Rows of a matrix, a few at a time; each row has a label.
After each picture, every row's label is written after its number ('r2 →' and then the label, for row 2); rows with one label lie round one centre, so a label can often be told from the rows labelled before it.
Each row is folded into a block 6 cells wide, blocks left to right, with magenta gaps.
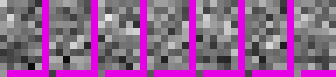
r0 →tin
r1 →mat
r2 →tin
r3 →mat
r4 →tin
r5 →mat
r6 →tin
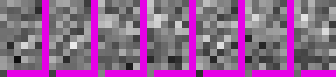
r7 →mat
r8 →mat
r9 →tin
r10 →tin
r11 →mat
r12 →tin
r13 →tin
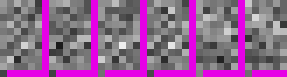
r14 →mat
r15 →mat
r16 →mat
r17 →mat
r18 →tin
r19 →tin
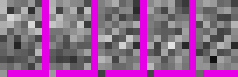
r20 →tin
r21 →tin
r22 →mat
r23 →mat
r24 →mat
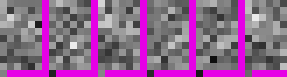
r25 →tin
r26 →mat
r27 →tin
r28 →mat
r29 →mat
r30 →tin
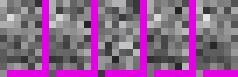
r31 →tin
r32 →tin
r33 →mat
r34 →tin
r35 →tin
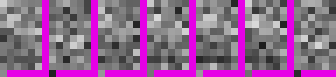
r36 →tin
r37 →mat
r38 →tin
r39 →tin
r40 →tin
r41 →tin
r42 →mat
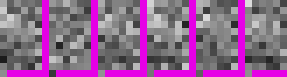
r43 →tin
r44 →mat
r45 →tin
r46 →tin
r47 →tin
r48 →tin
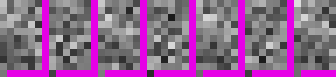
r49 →tin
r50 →mat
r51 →tin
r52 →mat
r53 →tin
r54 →mat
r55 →tin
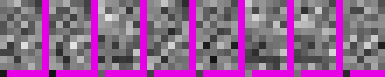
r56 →mat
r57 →mat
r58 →tin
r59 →mat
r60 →mat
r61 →tin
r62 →tin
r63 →mat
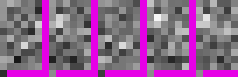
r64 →mat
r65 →tin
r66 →mat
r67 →tin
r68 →tin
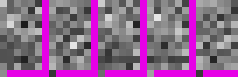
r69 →tin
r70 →mat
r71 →tin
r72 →tin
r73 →mat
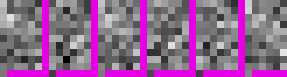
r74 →tin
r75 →mat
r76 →tin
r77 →mat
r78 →mat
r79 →tin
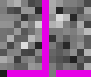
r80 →mat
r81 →tin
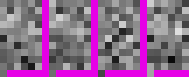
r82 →tin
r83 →tin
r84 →mat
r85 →tin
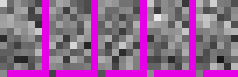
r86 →tin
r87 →mat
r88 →mat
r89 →tin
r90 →tin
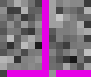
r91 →mat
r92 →tin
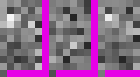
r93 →tin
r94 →mat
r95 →tin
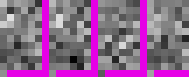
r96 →tin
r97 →tin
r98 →mat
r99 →tin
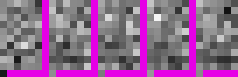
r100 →mat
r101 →tin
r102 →tin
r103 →tin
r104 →tin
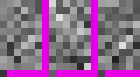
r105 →mat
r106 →tin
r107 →mat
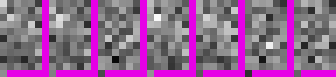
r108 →tin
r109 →tin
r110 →mat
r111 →tin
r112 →tin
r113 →mat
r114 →mat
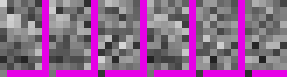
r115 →tin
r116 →tin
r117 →mat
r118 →tin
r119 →mat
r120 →mat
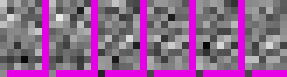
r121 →tin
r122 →tin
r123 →mat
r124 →mat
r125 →mat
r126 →mat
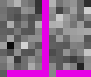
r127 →mat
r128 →tin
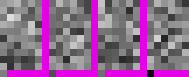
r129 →tin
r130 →mat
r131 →tin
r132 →mat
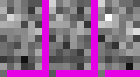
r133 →tin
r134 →tin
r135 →tin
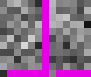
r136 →mat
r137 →tin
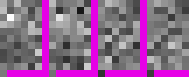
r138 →tin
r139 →tin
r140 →mat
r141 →mat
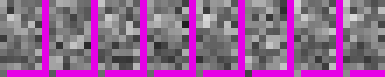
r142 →tin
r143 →mat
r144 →tin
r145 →tin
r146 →tin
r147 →mat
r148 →tin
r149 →tin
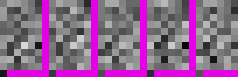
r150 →mat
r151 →mat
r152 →mat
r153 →mat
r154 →mat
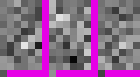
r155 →mat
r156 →tin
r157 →mat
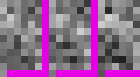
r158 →tin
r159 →tin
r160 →tin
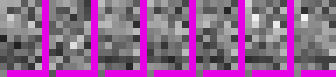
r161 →tin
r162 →mat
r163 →tin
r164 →tin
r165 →tin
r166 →tin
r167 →tin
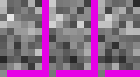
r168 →tin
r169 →tin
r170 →tin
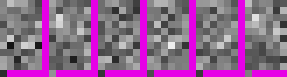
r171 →mat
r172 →tin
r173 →mat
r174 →mat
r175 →mat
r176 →tin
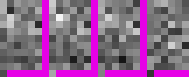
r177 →tin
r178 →tin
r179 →tin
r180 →mat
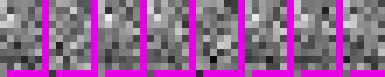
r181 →tin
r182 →mat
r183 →tin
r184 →tin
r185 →mat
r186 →tin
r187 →tin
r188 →tin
